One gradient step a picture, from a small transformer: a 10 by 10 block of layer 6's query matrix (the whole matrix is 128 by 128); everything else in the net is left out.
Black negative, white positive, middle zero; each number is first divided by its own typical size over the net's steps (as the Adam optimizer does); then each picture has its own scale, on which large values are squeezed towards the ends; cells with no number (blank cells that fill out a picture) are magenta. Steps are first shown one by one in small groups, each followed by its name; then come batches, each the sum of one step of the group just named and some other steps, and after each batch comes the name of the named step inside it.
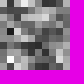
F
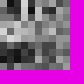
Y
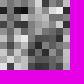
F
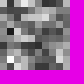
F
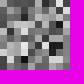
F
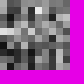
Y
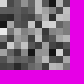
Y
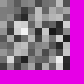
F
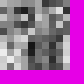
F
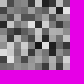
F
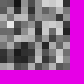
Y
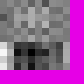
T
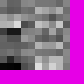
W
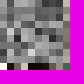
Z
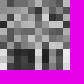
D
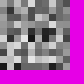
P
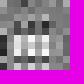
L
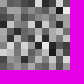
L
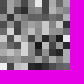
Z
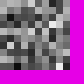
D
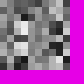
W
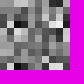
T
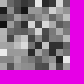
T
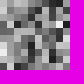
D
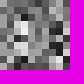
Z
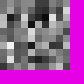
L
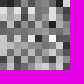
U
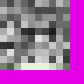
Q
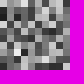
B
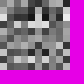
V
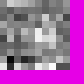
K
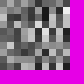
V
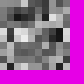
V
